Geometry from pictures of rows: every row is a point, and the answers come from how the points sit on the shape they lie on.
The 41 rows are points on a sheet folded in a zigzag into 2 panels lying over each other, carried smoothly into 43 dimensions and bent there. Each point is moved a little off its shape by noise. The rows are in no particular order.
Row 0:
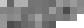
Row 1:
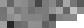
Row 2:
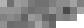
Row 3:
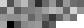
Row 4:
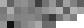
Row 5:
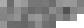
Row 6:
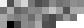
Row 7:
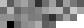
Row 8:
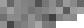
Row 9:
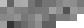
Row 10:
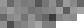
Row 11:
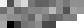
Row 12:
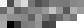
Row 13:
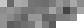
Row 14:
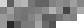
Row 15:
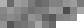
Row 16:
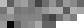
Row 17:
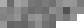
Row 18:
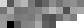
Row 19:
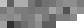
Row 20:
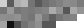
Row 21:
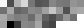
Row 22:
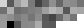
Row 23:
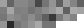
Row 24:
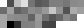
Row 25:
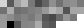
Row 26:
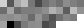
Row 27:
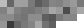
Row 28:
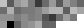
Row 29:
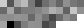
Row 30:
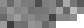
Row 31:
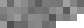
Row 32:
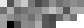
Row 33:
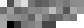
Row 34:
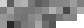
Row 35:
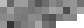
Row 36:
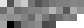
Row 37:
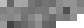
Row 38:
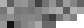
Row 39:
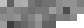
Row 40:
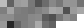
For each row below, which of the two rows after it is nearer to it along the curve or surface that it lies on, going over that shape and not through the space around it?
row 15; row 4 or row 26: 4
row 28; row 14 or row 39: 14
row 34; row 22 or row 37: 22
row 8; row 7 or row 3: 7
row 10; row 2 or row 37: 2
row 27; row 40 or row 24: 40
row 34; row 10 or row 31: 10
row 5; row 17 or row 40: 17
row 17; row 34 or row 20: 20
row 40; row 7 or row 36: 7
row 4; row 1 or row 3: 3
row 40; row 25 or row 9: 25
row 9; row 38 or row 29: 29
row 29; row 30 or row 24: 24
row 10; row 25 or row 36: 25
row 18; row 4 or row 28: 28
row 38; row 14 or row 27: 27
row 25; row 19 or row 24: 24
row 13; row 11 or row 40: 40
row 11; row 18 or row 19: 19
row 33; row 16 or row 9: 9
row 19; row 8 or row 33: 33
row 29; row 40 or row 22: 22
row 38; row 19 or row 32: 32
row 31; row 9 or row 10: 9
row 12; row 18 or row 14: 18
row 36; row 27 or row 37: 37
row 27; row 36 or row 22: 22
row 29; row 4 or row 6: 6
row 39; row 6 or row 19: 19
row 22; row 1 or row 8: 8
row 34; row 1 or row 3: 3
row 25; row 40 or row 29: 40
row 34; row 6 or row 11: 6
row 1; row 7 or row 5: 5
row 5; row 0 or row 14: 0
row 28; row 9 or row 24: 24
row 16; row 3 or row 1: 3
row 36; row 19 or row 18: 19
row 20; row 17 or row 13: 17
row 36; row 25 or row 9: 9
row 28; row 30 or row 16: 16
